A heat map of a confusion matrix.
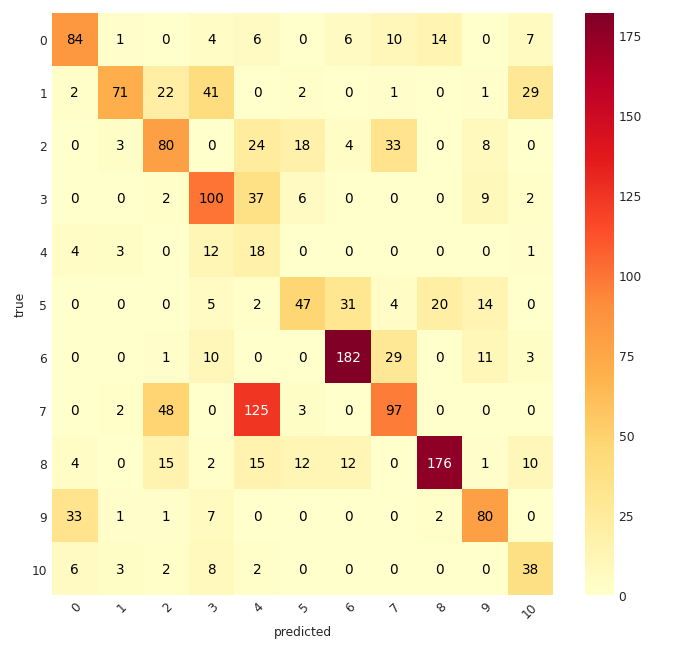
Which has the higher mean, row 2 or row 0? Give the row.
2
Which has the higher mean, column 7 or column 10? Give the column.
7
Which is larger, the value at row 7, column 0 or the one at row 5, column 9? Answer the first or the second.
the second
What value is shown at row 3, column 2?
2
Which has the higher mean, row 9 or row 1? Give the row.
1
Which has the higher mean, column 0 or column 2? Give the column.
2
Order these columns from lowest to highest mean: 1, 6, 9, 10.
1, 10, 9, 6
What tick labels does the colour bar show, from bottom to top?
0, 25, 50, 75, 100, 125, 150, 175
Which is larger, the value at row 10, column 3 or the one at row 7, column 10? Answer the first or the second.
the first
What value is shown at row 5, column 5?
47
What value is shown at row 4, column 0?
4
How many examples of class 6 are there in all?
236
